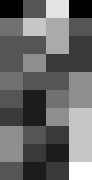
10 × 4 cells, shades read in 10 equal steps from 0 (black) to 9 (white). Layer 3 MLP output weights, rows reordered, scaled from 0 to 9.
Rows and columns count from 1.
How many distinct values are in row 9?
4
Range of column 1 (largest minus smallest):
5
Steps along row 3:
same up down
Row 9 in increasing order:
1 2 5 7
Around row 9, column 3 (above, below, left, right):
2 2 2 7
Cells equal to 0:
2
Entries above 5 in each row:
1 2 1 0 0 0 1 1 1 1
